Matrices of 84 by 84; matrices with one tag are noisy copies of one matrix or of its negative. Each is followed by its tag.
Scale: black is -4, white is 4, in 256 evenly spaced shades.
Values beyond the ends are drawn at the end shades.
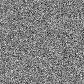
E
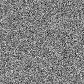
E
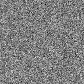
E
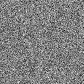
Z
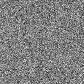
Z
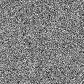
Z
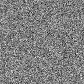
E
